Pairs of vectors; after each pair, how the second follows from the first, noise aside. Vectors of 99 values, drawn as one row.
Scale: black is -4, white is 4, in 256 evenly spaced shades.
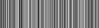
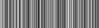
sign-scrambled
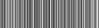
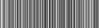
reversed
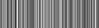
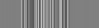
partly zeroed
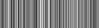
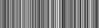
reversed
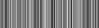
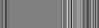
partly zeroed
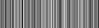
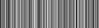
reversed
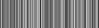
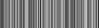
sign-scrambled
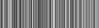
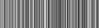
reversed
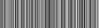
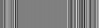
partly zeroed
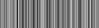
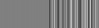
partly zeroed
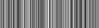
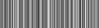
sign-scrambled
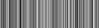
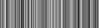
reversed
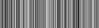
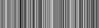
reversed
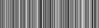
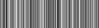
reversed
